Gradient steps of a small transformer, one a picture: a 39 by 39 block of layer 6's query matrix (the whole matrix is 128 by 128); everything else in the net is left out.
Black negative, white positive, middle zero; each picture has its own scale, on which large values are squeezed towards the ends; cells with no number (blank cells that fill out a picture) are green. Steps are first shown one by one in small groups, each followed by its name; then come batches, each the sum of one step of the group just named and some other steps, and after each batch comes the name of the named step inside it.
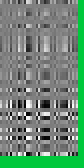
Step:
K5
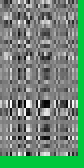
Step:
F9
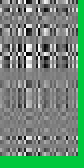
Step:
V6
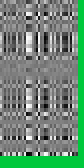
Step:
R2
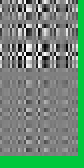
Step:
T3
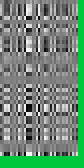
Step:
V6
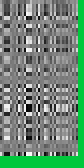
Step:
F9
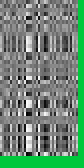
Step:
R2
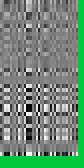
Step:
V6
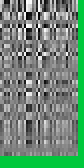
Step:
T3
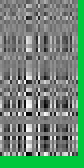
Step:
R2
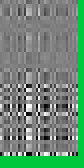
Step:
K5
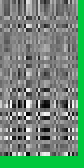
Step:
K5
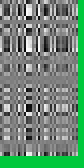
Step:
V6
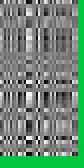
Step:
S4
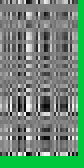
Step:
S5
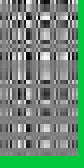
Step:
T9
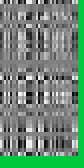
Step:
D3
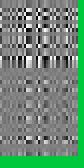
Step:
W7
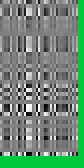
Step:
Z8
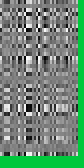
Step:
W7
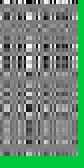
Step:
W7
